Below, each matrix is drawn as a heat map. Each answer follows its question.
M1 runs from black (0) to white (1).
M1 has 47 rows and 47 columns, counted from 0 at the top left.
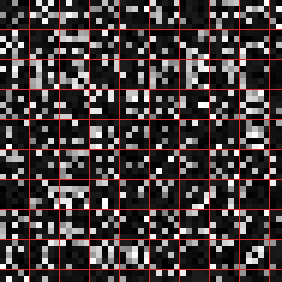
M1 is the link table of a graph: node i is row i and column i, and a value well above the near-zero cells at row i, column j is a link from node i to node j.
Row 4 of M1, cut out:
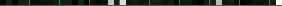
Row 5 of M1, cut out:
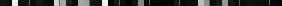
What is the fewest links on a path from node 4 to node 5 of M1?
4
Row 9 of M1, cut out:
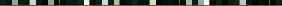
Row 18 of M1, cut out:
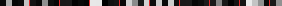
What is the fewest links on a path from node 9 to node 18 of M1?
3
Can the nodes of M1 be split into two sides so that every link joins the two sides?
no
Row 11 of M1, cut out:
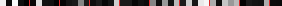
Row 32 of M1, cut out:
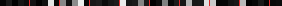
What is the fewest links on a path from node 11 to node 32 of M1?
2
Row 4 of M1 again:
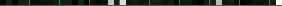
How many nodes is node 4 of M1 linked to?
4
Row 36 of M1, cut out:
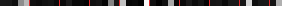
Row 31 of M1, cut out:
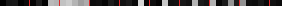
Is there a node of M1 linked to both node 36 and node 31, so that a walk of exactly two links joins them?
no
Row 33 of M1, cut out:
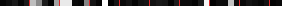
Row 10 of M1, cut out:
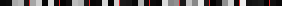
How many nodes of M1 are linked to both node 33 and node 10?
4
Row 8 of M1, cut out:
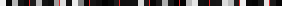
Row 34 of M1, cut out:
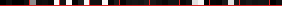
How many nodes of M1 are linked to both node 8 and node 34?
3
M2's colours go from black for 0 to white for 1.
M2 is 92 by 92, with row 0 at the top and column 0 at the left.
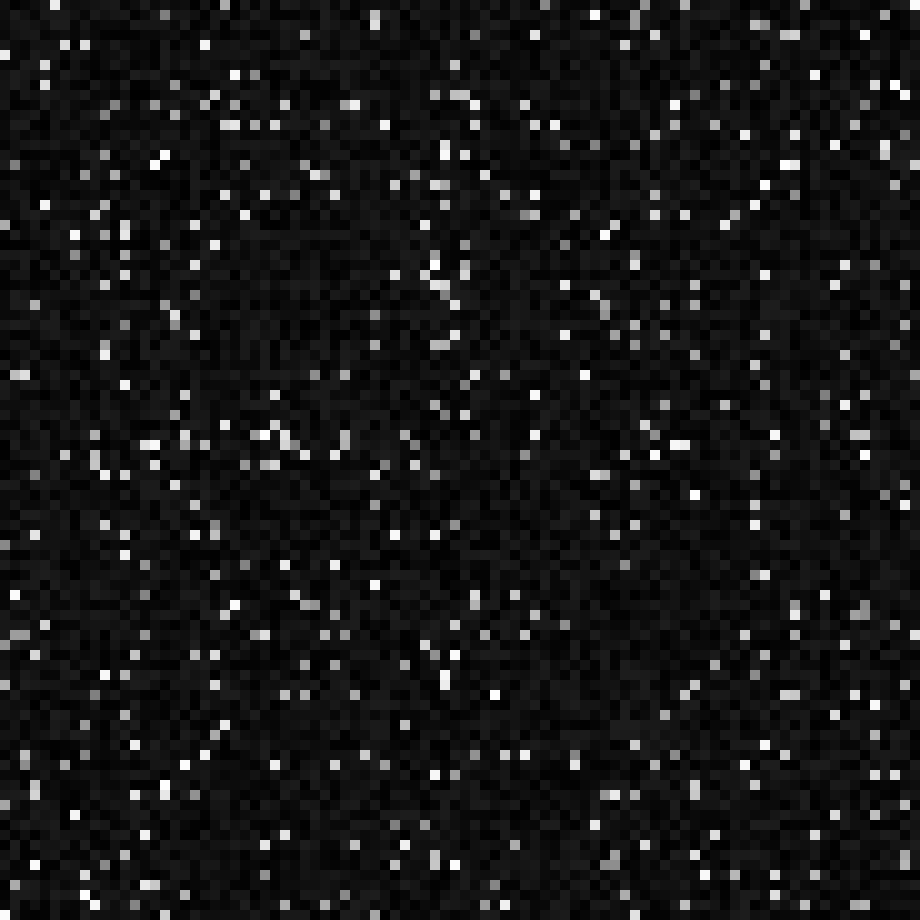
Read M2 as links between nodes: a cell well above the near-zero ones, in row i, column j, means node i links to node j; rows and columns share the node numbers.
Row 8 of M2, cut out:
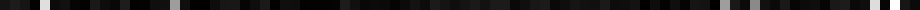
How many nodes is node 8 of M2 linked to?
6
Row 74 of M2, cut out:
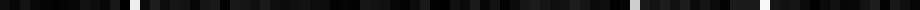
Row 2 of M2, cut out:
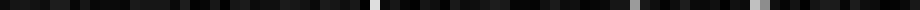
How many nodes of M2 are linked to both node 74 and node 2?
2
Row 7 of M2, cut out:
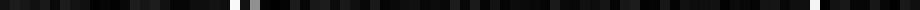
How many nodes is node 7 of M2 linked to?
3
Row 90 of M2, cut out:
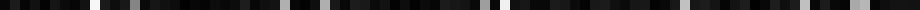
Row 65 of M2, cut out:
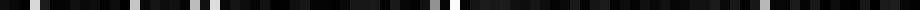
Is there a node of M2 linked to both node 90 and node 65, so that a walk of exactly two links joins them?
yes
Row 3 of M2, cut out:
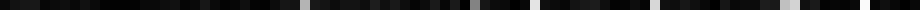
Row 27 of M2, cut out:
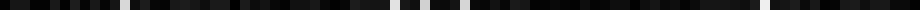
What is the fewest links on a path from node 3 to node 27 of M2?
3
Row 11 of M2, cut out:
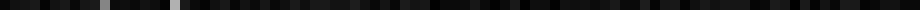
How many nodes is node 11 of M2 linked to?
2
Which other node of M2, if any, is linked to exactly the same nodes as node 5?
node 54
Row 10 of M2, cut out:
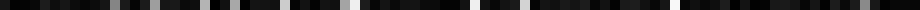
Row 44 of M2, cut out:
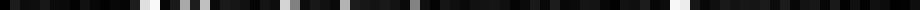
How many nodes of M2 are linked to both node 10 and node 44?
5
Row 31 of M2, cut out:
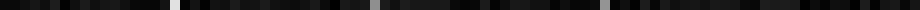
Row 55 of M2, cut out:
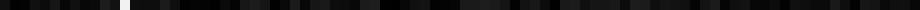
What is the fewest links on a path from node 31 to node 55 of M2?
4
